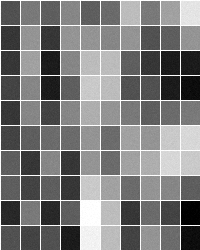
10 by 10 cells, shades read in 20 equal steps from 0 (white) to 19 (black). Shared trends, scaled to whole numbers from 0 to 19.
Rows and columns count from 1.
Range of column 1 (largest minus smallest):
4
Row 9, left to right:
16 10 16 12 0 5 15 11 14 19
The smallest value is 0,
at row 9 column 5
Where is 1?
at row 10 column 5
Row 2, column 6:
9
